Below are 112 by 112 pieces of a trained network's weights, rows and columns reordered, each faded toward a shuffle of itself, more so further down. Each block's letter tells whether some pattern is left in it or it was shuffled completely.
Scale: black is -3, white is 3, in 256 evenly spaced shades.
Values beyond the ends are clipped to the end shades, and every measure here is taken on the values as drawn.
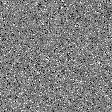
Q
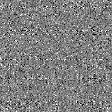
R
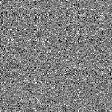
R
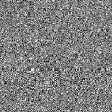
R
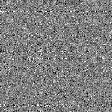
R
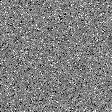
Q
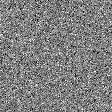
Q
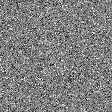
Q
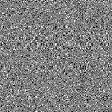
R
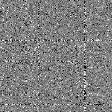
R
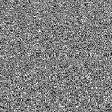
R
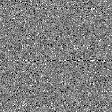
R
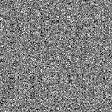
R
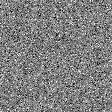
Q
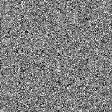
R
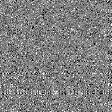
R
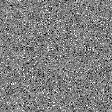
R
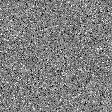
Q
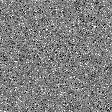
Q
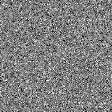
R
